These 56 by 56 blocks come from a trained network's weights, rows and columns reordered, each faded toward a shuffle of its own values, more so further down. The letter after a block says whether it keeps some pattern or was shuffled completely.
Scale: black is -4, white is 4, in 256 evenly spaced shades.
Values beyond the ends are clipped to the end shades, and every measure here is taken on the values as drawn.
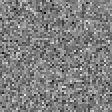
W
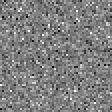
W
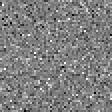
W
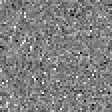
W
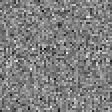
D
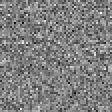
D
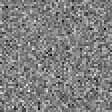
W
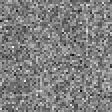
D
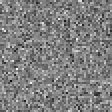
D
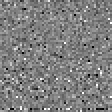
D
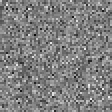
D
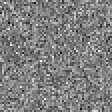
W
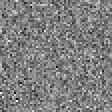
W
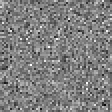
D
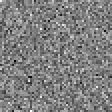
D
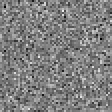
W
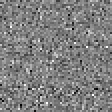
D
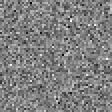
W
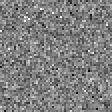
W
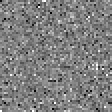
W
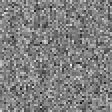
D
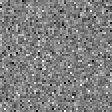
W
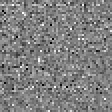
D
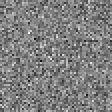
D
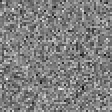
W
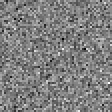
W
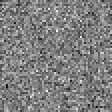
W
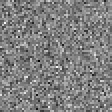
W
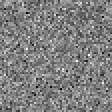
W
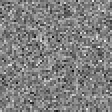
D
